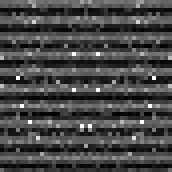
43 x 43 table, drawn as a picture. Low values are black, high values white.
Mirror symmetry: left to right. Slope: none. Stripes: horizontal, repeating 10 times. Average level on the scale: 30%.
